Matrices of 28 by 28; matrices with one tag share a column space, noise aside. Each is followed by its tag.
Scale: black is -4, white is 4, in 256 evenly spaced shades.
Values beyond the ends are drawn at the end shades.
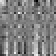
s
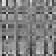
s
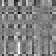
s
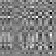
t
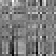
s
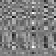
t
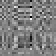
t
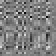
t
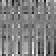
s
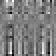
s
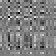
t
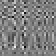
t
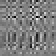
t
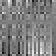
s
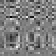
t
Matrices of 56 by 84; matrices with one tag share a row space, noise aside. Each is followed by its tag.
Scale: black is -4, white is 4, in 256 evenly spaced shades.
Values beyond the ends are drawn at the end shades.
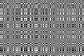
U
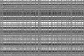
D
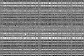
D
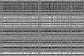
D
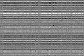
D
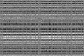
D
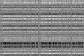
D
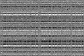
D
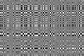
U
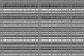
D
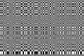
U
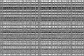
D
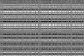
D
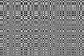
U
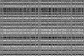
D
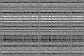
D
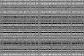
D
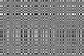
U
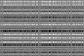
D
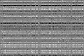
D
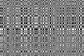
U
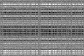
D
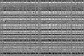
D
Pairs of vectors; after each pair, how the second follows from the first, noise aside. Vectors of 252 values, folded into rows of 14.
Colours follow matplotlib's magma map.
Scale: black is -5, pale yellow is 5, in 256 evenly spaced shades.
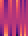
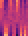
copied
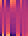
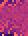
sign-scrambled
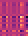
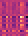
copied
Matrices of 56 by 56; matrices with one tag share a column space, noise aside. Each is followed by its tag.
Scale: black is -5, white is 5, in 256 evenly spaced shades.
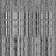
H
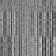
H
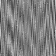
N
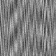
N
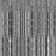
H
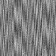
N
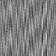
N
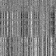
H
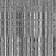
H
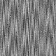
N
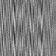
N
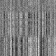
H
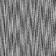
N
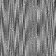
N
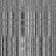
H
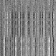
H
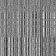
H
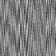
N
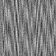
N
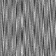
N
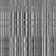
H
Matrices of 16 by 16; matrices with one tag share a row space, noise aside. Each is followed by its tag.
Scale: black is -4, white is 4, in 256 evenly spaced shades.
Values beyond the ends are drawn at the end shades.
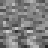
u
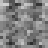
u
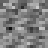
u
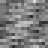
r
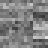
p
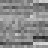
p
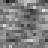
r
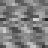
u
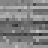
p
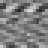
u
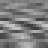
r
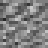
u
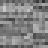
p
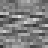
r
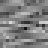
r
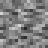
u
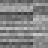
p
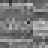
p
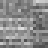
p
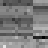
p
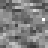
r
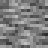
r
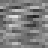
r
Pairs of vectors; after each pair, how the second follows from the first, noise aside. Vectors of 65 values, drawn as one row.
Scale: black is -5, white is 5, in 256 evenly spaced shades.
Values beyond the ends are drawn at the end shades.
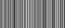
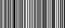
scaled up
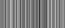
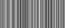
sign-scrambled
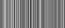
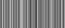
shuffled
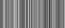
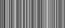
shuffled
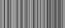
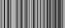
scaled up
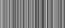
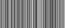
shuffled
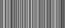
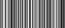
scaled up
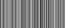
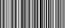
scaled up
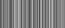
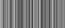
sign-scrambled
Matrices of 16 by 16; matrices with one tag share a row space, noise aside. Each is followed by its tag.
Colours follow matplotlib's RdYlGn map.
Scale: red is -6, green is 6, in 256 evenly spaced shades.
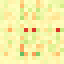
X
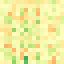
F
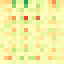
F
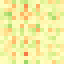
F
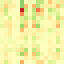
X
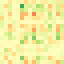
X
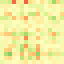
F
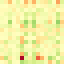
X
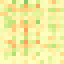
F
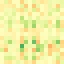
X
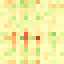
F
